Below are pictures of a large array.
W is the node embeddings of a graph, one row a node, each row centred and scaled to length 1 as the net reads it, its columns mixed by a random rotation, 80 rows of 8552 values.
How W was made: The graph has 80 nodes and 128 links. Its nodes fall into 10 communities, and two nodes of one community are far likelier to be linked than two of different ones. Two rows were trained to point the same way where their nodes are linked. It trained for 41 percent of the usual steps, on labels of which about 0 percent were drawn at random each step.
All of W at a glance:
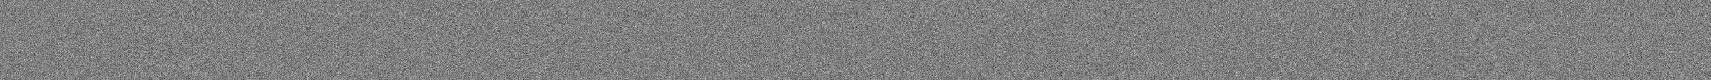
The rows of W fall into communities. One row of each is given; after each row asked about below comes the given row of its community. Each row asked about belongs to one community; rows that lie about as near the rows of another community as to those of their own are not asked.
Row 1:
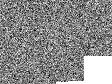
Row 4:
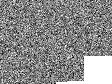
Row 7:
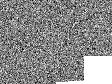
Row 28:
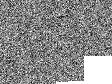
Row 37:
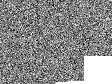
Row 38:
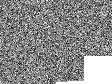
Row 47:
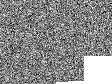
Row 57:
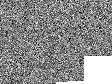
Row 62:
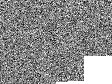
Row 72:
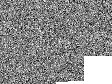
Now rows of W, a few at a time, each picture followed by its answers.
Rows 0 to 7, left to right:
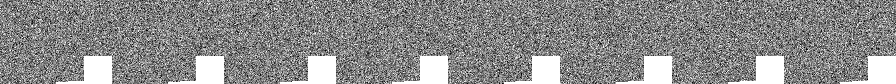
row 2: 47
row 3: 28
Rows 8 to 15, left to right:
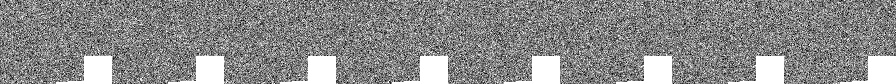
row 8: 28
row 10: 38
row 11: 7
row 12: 62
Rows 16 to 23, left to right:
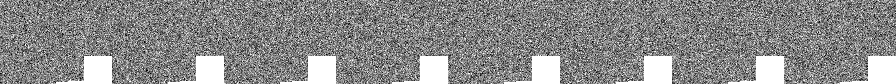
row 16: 57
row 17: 7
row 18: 47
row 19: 38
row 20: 1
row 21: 7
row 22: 57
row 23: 4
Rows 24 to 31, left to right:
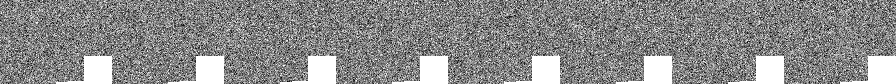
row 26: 72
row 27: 62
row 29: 62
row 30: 4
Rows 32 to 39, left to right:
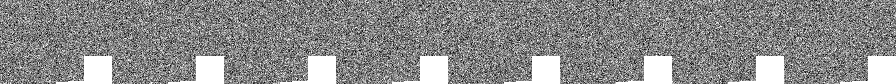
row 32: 62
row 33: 38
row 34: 28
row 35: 57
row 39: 1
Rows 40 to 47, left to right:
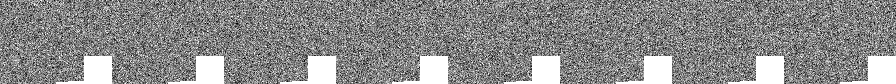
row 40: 38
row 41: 47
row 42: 38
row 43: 57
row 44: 4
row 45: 7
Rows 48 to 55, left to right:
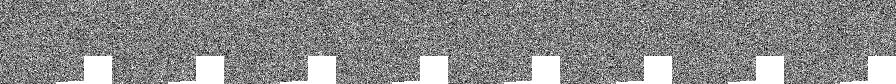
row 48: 28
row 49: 62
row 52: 28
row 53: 57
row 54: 7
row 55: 57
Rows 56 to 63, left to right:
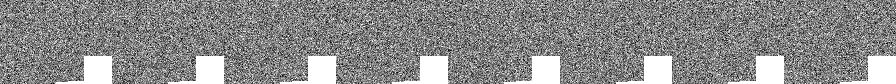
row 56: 72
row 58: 4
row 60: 28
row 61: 4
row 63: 1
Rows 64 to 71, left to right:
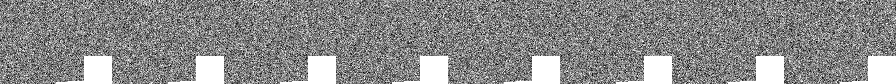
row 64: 72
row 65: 38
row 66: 38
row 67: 4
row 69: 1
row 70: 47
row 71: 7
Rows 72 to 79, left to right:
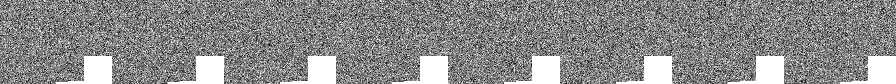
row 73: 72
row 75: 72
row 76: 47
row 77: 57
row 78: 37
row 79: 57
